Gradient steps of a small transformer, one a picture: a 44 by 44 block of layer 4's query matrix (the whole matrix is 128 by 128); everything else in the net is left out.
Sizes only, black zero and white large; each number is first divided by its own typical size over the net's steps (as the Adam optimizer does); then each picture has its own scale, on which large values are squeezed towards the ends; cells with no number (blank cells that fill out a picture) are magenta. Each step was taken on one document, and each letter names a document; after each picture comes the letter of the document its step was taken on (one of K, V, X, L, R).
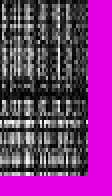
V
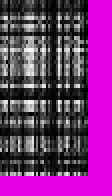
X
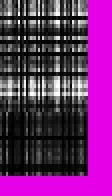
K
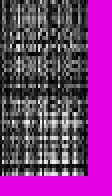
V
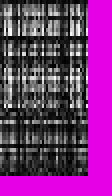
K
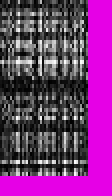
V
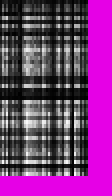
X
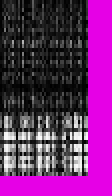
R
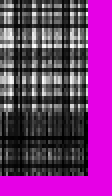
K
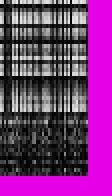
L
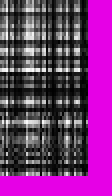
X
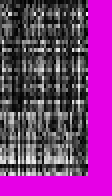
K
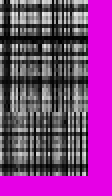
L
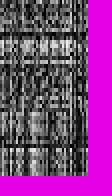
R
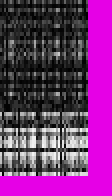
L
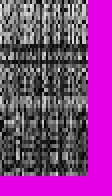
L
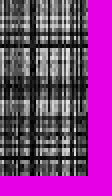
R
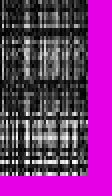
V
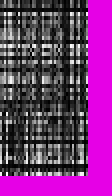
K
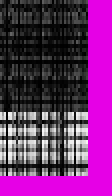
L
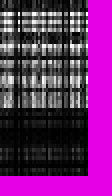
K
